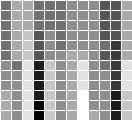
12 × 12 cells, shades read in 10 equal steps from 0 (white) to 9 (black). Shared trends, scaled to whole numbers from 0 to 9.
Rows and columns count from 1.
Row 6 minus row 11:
2 -1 1 -3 2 0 0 3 0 2 -1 1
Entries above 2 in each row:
12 12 12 11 11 11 8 8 8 8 8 8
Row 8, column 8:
1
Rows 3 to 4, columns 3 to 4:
3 5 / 2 6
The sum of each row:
53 53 53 52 52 50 45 43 43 43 44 43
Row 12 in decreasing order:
9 8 4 4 4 3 3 3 2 2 1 0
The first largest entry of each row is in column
10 10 10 4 11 11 4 4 4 4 4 4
